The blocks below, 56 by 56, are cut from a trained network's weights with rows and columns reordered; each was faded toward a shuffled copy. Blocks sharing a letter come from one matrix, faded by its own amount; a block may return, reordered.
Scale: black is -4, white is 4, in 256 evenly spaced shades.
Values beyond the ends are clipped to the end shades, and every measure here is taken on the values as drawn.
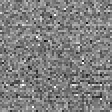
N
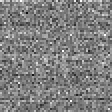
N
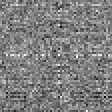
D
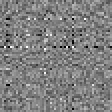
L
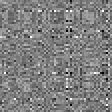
L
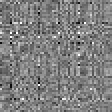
L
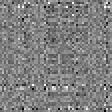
L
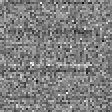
N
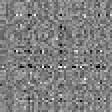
L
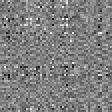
L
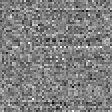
D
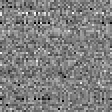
D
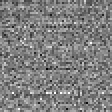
D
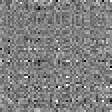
L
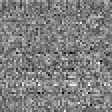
D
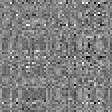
L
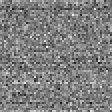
N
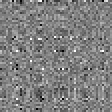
L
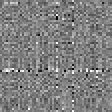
L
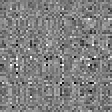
L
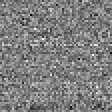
N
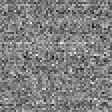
N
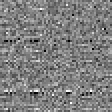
D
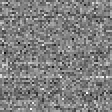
N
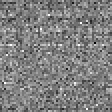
N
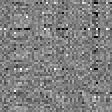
L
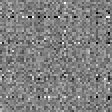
L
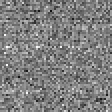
N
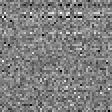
D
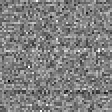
N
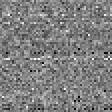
D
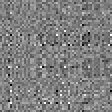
L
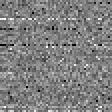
D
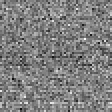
N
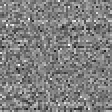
N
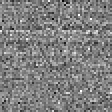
N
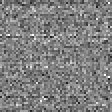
N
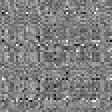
L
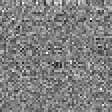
D
